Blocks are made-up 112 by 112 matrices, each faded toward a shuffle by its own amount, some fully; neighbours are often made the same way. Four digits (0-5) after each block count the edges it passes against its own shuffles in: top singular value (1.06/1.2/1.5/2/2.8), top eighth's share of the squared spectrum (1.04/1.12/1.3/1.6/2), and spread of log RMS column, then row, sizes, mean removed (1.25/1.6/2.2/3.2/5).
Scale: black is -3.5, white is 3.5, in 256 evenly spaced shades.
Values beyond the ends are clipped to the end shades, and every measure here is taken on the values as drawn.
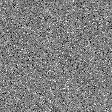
0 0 0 1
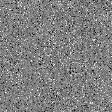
2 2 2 0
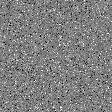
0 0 0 0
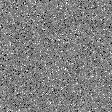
0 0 0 0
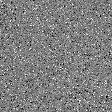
0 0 0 0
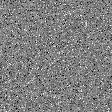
0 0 0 0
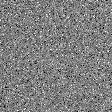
1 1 0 0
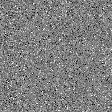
2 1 0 1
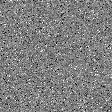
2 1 0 0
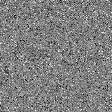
3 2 0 1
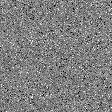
0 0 0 0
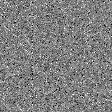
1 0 1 0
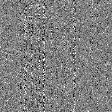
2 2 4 0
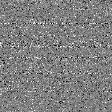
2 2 0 3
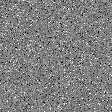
0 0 0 0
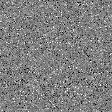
1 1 0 2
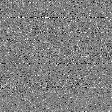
2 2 0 3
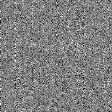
1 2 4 0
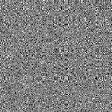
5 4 2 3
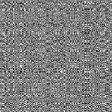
5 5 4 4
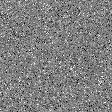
2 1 0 0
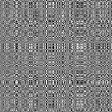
5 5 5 4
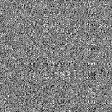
4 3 2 2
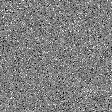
0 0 0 0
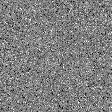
2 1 0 0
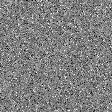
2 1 0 0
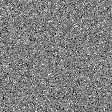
2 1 0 0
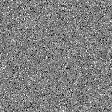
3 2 1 0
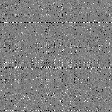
4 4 2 3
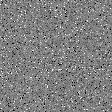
2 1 0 0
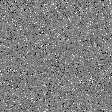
1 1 0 0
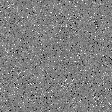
2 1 0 0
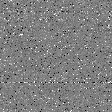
3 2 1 1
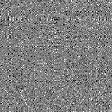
4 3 2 2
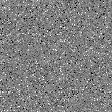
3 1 0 0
